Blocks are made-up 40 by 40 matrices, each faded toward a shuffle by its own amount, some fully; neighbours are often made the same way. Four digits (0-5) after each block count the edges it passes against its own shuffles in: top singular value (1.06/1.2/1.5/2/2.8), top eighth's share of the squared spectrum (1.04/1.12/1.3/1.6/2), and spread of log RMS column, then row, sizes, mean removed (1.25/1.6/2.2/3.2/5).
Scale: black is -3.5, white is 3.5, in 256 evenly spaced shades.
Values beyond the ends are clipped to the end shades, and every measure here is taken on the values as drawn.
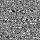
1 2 0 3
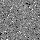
0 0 0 0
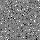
0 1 0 0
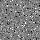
0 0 0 0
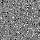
1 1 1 0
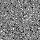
0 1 0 0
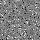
0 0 0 0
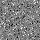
0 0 0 0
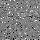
1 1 0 1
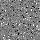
0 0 0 0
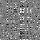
3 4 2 1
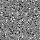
0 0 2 0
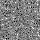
0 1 1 0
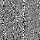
2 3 3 0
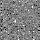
1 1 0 0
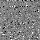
1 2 0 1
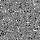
1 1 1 0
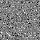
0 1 0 2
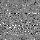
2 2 0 2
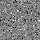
1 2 0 1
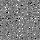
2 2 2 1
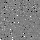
1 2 0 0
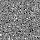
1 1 0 1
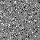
0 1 0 0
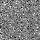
0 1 0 0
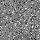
0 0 1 0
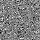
0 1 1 0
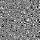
3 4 2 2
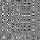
4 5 3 3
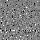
2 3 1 1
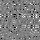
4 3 1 2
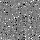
2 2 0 0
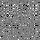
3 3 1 2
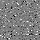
3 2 0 1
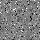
2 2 0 0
